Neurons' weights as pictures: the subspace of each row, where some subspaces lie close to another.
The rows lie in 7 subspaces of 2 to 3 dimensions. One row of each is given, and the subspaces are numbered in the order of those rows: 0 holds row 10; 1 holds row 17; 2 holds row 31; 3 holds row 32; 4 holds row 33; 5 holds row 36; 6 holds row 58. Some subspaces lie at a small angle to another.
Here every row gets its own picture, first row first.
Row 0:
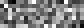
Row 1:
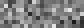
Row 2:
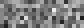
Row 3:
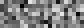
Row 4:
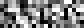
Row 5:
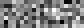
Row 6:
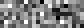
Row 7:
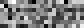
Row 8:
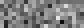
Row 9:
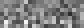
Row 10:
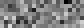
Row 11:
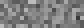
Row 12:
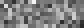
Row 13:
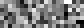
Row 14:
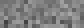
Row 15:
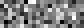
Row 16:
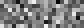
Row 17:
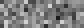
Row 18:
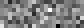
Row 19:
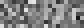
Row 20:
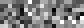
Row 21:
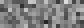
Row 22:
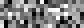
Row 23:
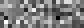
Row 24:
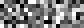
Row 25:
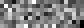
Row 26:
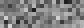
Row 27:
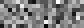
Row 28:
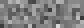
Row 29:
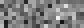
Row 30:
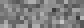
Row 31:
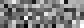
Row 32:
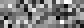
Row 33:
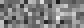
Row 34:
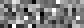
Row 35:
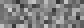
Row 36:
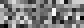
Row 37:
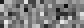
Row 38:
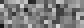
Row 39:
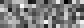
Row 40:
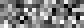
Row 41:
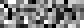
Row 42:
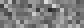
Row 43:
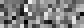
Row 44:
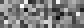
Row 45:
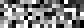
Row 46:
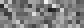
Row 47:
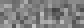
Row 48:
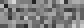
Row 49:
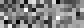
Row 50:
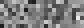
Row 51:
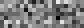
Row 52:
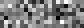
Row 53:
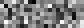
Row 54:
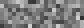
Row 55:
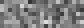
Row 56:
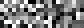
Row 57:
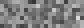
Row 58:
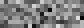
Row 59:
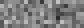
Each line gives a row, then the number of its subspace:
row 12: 2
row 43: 2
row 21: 3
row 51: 3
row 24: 4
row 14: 5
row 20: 5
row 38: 6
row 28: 6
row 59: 4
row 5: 0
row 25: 2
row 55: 3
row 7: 5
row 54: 6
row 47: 3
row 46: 6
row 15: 2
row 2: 2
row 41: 5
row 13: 3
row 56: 0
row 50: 1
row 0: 5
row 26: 0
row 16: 4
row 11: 1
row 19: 1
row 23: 0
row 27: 4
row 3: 0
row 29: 1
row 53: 2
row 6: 4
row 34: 3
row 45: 2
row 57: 1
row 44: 0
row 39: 3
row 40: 2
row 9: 5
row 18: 6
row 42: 6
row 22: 6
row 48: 5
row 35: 4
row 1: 5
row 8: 1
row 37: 6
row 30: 1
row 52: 3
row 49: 0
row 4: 0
